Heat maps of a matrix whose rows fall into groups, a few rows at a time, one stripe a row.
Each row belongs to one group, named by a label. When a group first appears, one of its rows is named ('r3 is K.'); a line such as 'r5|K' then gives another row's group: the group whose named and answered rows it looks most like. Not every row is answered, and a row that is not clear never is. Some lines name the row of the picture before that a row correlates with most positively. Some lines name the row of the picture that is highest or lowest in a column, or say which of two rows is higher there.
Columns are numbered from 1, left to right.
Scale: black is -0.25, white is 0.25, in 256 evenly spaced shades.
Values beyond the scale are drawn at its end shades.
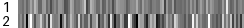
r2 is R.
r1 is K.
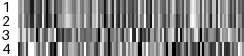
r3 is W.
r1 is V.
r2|V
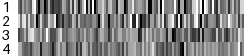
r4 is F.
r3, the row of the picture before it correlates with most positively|4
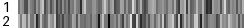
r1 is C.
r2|W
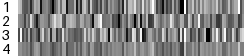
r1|F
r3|C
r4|F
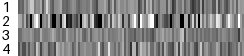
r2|F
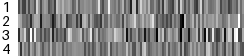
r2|F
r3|K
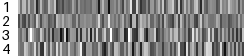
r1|W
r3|R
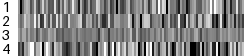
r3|W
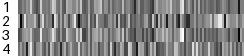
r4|R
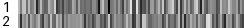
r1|W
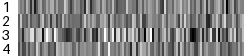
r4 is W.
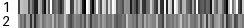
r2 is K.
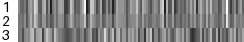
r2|K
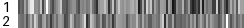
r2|K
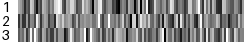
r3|K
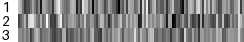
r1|F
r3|F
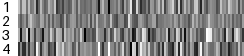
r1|W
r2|R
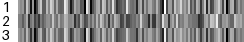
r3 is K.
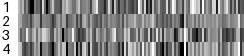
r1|V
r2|F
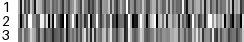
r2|R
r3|R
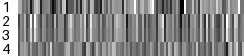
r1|F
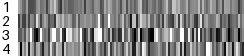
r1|V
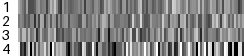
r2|C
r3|W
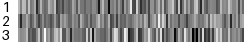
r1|W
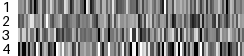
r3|W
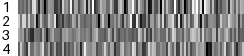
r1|R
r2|W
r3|V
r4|C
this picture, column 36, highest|1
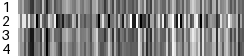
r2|W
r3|V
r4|V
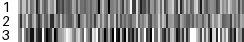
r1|W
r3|V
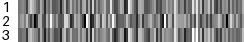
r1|R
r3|R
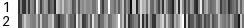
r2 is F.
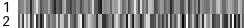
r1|F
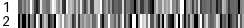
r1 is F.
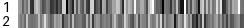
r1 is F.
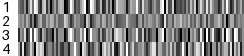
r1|K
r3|K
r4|C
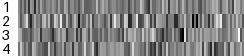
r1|C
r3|F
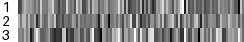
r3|F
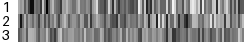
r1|V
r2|R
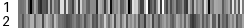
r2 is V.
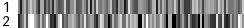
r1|R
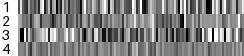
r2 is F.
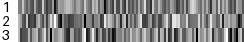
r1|V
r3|K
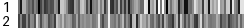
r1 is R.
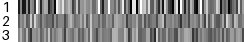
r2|K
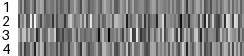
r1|C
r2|K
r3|W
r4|C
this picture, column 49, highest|2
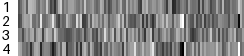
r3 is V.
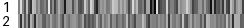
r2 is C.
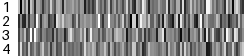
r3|K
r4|C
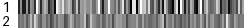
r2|K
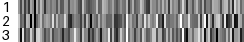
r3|C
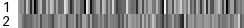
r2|F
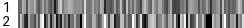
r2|C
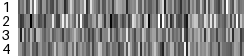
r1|K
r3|C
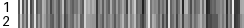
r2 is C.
